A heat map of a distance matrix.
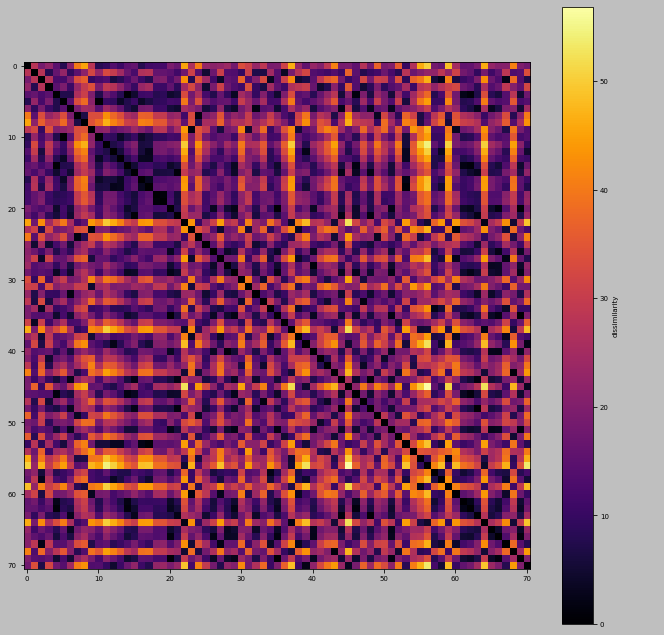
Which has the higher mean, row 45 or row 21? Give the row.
45
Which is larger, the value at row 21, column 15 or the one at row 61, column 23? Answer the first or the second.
the second
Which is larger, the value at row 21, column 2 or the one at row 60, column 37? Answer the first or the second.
the second
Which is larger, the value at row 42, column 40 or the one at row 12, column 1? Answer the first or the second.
the second
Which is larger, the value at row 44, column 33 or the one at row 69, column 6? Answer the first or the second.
the first
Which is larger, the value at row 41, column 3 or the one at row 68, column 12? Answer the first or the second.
the second
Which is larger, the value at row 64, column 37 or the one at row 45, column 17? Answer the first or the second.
the second
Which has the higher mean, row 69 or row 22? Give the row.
22
